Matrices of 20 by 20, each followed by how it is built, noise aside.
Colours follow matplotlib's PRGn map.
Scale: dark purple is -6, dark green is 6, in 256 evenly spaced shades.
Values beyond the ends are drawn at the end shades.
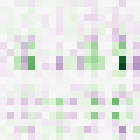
low rank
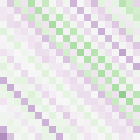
Toeplitz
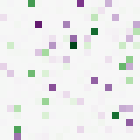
sparse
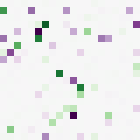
sparse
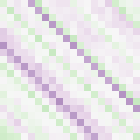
Toeplitz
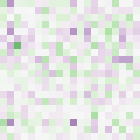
low rank
